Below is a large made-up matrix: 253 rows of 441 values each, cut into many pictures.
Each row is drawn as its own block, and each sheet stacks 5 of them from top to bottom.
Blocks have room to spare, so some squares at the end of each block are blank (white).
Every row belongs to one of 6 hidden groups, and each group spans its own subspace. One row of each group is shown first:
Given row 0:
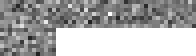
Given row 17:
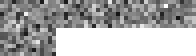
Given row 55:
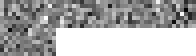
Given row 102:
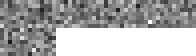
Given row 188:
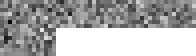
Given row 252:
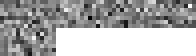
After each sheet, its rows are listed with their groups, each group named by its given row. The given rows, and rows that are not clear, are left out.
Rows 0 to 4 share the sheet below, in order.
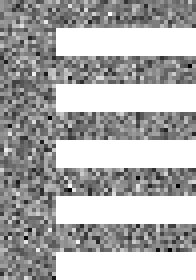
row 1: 0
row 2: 188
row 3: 17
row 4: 55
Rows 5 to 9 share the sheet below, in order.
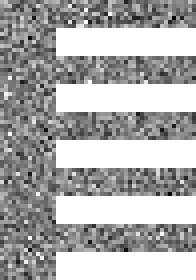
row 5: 0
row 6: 188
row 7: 188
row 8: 55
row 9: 252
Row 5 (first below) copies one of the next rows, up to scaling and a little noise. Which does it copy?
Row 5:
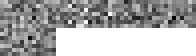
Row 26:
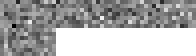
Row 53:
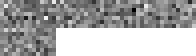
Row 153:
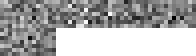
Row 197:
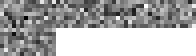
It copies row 153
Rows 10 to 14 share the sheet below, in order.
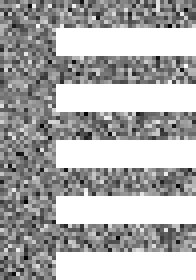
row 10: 55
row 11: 55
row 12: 188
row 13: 17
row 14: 17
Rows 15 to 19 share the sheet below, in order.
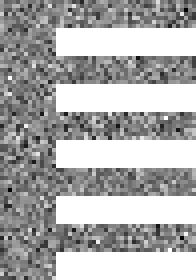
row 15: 55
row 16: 188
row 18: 188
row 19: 55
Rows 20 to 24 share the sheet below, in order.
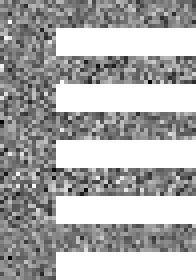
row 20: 188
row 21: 252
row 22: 252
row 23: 0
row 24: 17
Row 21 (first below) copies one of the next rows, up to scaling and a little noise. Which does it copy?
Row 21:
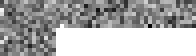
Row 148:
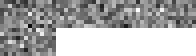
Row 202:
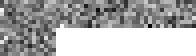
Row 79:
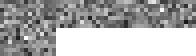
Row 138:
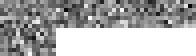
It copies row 202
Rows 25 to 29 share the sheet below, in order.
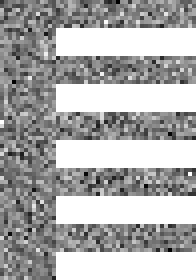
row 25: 102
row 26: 0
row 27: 252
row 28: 252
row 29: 55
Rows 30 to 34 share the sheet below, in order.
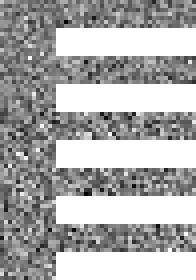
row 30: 17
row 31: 252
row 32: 188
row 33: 188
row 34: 55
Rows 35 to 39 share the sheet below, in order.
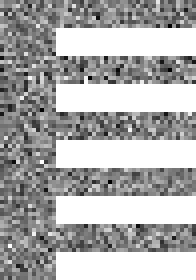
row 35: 55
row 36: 17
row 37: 17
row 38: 0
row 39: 188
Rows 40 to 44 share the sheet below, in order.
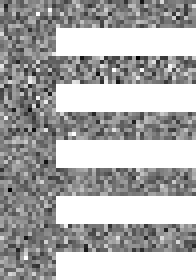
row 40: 102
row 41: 102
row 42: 0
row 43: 188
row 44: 17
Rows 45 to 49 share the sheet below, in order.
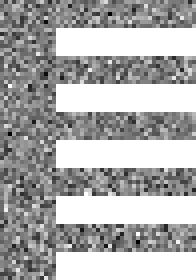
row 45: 0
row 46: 55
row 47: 188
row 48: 188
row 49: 17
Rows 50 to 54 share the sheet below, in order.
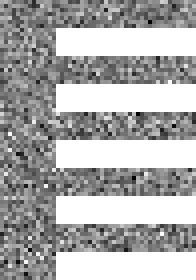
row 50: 102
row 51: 55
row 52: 188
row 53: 0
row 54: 252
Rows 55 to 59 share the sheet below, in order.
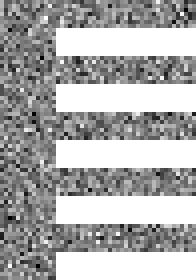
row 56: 102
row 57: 17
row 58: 17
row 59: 102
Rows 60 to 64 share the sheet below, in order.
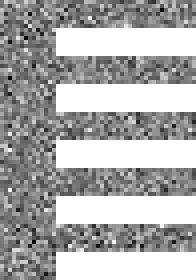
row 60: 252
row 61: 188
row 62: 188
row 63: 188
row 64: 0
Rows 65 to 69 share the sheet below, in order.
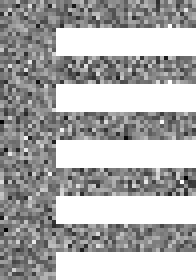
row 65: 55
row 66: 55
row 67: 252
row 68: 55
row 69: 0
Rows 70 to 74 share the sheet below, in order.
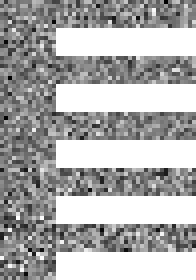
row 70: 17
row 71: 188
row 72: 0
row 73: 17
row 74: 252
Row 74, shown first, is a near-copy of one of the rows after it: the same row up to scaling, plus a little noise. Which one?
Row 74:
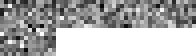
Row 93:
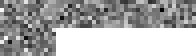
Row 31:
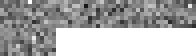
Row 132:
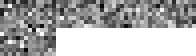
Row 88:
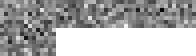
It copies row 132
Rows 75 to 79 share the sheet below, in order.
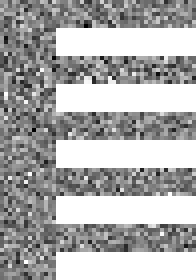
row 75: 188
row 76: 188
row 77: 0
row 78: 55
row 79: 252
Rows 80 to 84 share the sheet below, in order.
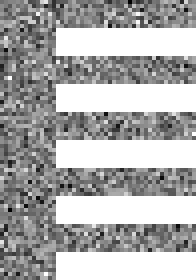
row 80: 102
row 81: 102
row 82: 17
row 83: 252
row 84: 0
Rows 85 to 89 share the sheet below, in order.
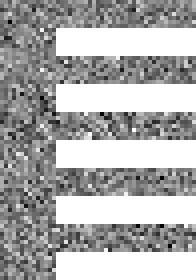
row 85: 188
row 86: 102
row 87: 188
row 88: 252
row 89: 102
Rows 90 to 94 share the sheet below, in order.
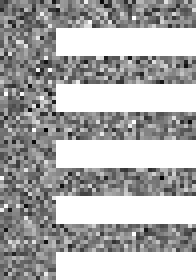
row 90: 188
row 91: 102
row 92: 0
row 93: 252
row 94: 0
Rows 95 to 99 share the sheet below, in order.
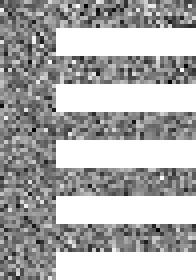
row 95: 252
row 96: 55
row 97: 0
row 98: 252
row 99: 17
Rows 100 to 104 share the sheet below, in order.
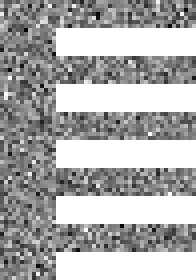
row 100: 55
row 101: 188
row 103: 55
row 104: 102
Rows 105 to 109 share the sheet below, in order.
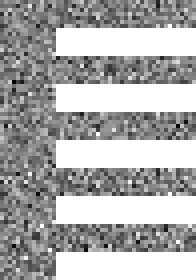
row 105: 55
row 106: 0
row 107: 55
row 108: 55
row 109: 17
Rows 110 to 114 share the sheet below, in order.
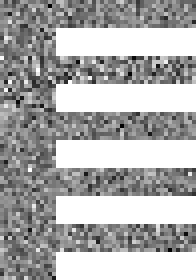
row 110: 188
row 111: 17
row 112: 102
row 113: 252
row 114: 55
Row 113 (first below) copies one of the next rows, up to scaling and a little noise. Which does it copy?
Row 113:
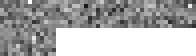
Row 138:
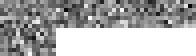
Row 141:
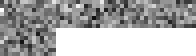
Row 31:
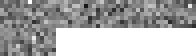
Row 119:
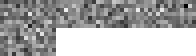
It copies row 31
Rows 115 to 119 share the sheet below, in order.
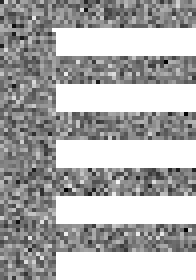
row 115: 0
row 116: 17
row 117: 102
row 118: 17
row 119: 252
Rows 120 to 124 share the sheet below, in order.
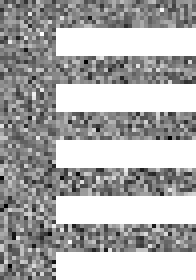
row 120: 252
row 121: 252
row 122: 55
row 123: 252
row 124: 102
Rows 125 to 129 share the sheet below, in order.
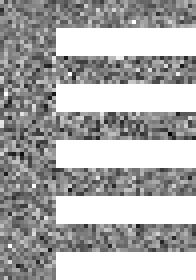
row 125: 252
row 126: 102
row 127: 252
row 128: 0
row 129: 188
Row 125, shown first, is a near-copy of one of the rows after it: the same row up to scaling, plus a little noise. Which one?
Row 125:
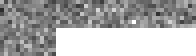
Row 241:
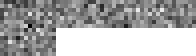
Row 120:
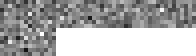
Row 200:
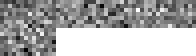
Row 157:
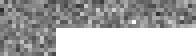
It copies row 157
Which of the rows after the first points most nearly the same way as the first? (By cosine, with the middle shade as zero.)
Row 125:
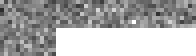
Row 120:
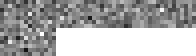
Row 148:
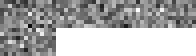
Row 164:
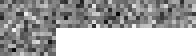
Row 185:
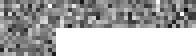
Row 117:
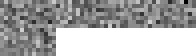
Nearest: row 120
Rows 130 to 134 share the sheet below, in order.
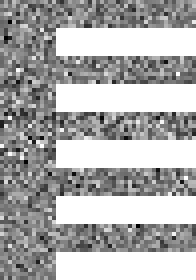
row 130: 188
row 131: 17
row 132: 252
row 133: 55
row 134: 188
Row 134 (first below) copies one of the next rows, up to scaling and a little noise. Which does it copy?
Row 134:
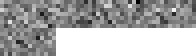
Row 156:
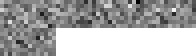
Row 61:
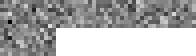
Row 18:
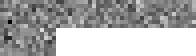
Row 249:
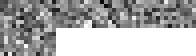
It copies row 156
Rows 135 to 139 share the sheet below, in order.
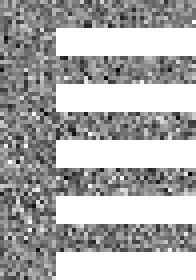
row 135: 188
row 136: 17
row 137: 17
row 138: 252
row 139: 55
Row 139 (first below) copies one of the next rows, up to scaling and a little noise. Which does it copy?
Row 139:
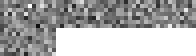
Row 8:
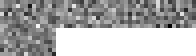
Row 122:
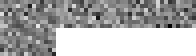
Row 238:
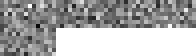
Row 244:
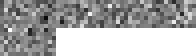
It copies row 238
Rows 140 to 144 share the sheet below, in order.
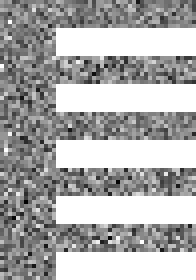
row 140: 188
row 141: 252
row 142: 188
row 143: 17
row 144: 0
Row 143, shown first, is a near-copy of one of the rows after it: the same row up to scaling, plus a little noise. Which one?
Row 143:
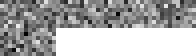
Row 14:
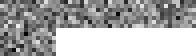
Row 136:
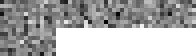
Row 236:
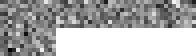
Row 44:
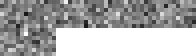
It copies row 14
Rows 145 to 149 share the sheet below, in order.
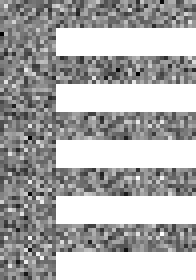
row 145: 102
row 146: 17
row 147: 252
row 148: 252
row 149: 252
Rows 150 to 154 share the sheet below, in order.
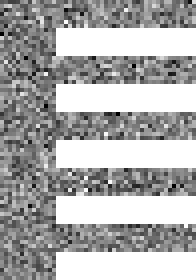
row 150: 17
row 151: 0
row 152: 102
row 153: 0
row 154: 102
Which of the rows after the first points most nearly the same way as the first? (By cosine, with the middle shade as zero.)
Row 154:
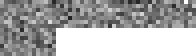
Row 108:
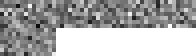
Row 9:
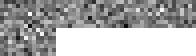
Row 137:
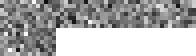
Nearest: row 137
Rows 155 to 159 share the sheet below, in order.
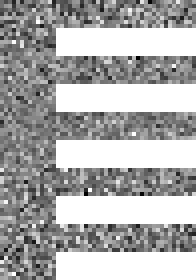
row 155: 252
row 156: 188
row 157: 252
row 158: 17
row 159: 17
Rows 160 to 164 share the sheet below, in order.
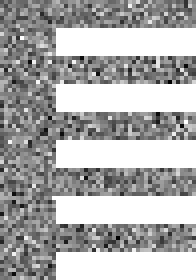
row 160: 102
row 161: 55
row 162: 55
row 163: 0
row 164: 17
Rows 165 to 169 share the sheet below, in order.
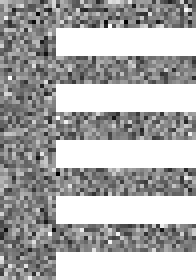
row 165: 102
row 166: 188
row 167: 102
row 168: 102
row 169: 102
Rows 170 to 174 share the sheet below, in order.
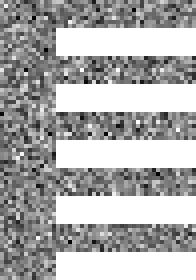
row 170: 0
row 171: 17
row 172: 17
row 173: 17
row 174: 102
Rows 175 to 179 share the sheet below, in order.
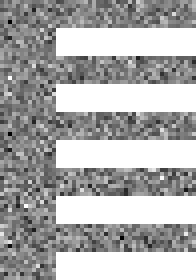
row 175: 188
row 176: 188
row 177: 188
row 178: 252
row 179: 102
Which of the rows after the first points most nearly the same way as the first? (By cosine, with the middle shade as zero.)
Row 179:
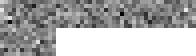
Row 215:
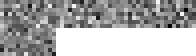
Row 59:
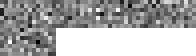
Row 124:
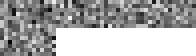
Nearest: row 124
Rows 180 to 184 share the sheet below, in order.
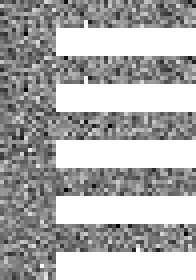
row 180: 17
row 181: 17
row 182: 0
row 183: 17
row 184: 102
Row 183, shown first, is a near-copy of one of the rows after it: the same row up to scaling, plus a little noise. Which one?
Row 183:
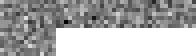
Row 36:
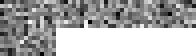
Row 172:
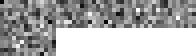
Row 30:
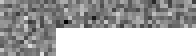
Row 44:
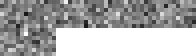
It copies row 30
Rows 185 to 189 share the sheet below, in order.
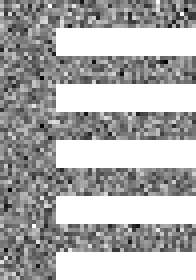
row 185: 55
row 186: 17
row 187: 188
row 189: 17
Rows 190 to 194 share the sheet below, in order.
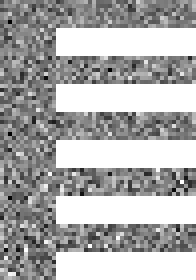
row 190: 188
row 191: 0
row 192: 188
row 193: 55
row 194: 17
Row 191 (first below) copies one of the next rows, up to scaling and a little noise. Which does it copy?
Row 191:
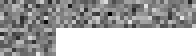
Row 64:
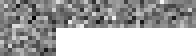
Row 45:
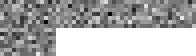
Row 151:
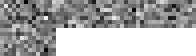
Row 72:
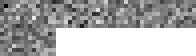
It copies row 45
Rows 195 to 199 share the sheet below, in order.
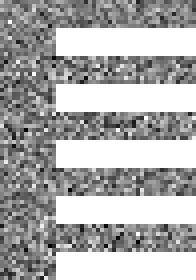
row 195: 188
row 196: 0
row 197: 0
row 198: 0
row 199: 17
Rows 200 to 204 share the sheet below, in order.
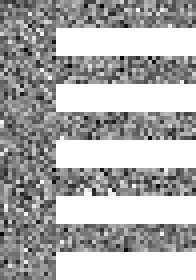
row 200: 252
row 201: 102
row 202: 252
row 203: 188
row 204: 252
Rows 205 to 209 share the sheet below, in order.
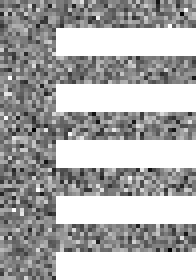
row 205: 55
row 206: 188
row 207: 0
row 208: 252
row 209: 55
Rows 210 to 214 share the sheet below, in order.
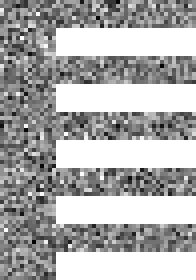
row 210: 102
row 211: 252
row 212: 17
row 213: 252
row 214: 0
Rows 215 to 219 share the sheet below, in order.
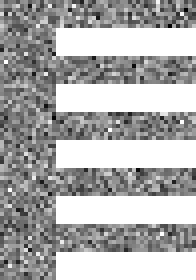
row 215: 55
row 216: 0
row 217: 102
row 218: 188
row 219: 252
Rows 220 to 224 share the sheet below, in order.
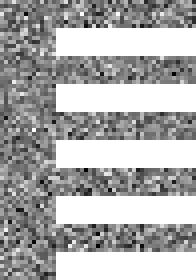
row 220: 17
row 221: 0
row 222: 0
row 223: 188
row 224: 0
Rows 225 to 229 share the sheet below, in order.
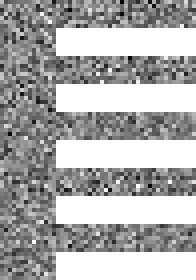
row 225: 102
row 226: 102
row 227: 188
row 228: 17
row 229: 0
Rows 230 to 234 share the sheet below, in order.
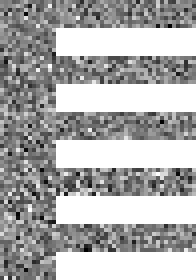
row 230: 55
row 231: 102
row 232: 252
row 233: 17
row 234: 188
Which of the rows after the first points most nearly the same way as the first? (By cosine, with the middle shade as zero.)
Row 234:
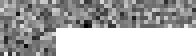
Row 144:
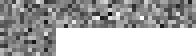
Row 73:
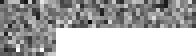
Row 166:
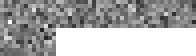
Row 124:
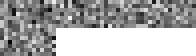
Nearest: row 73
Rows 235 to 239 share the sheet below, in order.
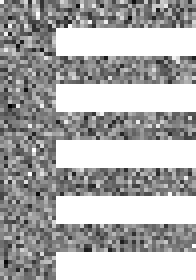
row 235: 17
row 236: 17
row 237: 252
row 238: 55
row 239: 188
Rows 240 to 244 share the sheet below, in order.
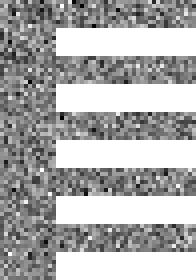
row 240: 102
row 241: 252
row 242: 102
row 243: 17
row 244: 55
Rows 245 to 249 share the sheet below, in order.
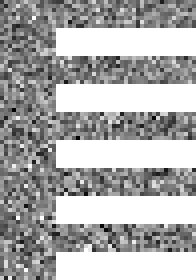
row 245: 0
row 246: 102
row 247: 102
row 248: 17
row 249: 188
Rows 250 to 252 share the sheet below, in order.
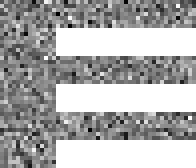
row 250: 17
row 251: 0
